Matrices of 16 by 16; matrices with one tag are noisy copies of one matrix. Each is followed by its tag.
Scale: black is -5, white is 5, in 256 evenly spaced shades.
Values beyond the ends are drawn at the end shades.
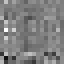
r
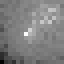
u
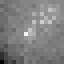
u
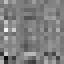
r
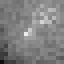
u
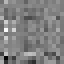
r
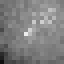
u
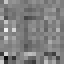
r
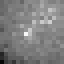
u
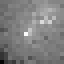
u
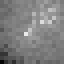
u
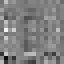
r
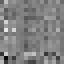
r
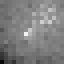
u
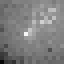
u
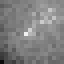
u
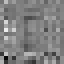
r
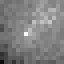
u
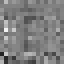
r
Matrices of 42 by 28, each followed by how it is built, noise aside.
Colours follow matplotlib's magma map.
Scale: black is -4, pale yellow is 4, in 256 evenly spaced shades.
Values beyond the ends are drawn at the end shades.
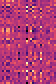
low rank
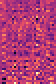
low rank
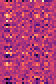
low rank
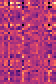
low rank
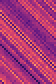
Toeplitz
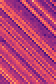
Toeplitz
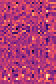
low rank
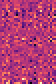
low rank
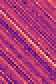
Toeplitz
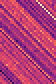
Toeplitz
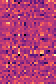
low rank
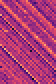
Toeplitz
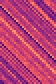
Toeplitz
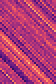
Toeplitz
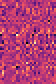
low rank
